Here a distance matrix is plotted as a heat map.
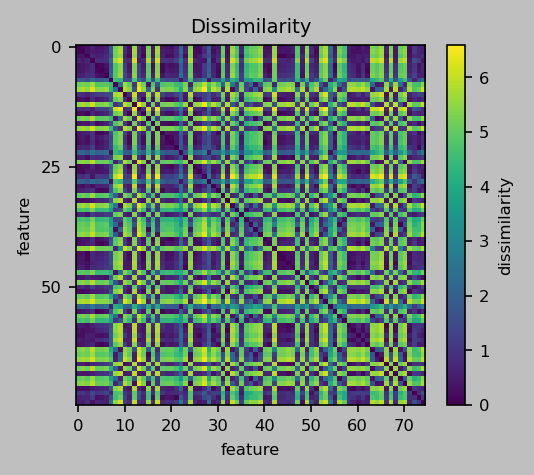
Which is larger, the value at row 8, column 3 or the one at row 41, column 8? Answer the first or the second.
the first
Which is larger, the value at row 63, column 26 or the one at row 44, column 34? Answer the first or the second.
the first
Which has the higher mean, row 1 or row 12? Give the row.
12
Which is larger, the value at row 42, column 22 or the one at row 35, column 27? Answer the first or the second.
the first
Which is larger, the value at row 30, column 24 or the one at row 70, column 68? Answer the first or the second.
the second
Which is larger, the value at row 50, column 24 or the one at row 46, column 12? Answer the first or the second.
the second
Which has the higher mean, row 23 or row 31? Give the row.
31
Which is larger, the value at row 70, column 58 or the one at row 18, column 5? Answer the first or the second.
the first
